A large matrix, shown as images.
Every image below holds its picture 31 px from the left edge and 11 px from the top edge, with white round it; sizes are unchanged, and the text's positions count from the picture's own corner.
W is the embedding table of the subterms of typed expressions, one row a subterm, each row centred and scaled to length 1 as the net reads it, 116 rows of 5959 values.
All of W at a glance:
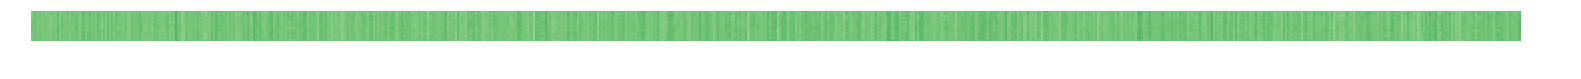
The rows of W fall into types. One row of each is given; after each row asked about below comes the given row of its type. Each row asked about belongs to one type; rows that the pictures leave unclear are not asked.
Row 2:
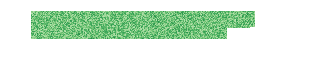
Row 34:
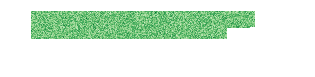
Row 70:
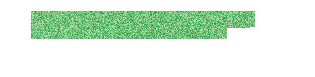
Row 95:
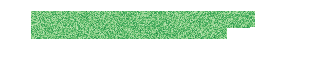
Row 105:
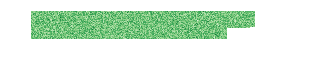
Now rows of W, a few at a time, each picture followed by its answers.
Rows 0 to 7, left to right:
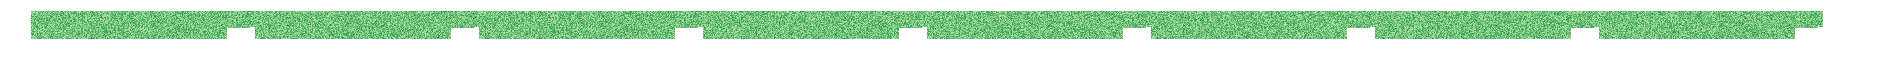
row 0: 2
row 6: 34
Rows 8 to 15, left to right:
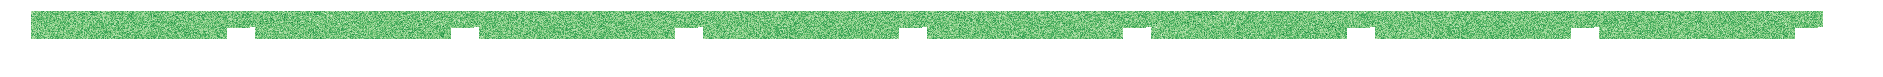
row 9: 105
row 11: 2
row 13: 70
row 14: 2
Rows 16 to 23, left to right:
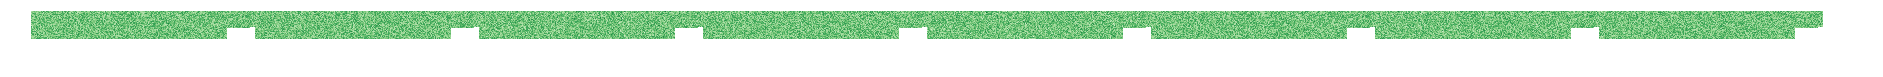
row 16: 95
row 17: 34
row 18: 34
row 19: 105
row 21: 95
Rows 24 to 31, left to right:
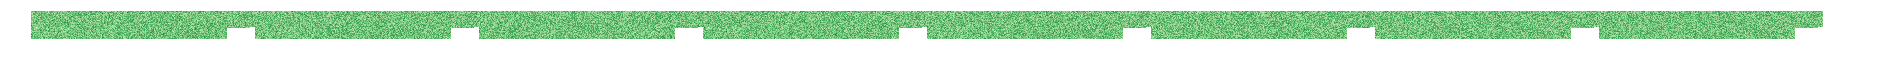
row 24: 70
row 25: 2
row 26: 95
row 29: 95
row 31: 105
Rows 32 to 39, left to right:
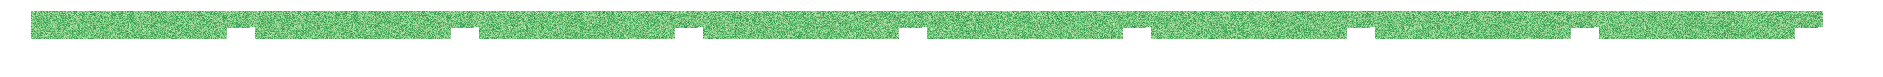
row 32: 34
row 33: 34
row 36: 34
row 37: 2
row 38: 34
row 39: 95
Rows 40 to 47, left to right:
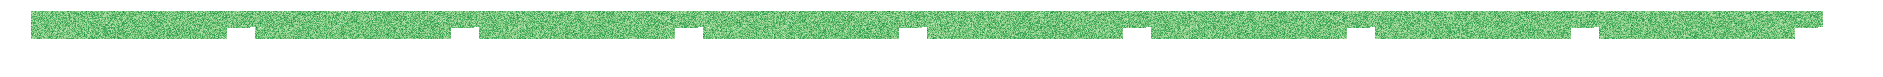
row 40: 2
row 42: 34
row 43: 70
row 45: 34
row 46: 2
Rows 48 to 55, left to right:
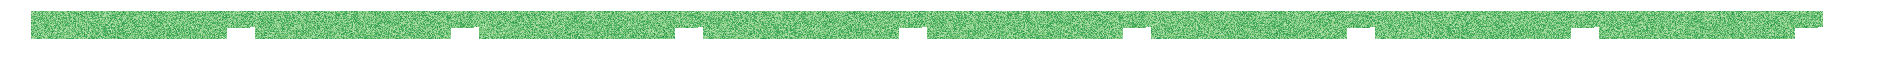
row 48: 2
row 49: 34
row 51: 2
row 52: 34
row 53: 95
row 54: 2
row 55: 34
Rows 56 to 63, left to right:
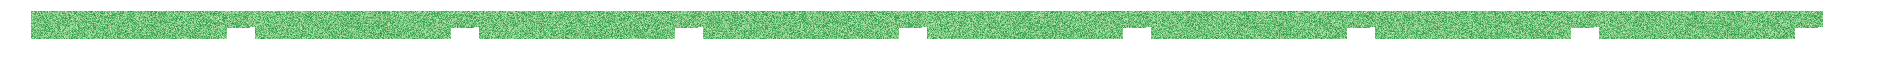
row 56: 34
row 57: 95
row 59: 34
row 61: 95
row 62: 105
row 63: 95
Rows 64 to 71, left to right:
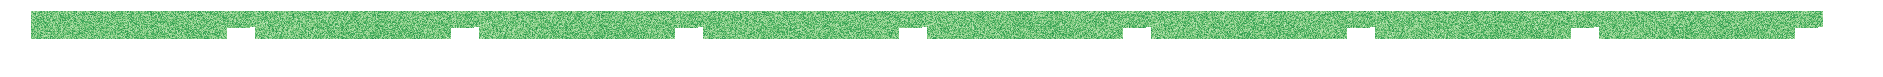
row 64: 105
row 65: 70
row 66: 70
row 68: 95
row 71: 2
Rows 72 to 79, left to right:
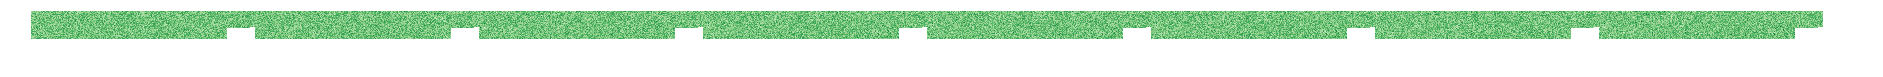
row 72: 95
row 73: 34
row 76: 95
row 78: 70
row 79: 70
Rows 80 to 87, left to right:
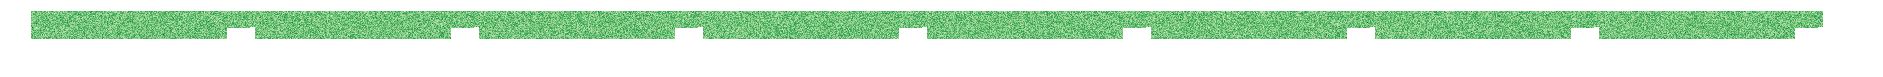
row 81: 105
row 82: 2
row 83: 2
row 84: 105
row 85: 95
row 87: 95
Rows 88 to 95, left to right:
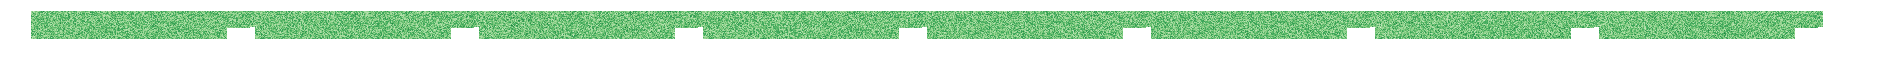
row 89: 95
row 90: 2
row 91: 2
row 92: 105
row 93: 105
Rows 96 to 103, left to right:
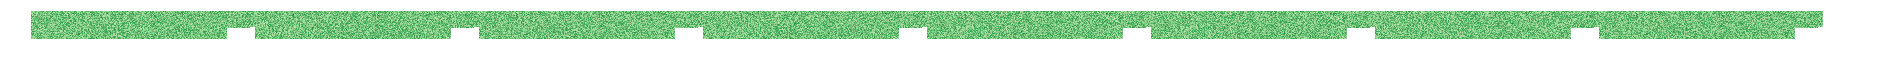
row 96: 2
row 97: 70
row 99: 2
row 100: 34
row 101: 34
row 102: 95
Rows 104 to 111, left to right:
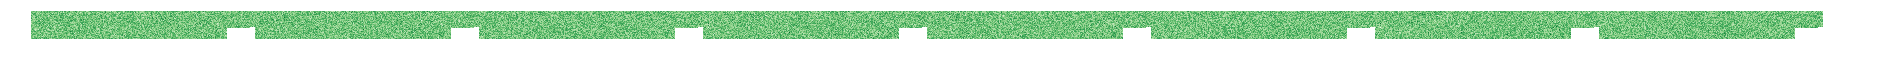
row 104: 34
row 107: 95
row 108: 105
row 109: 2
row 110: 70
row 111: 95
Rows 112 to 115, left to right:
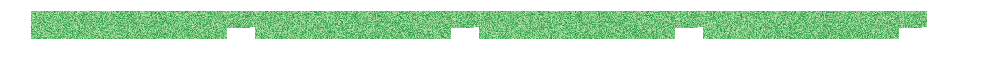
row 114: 70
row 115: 70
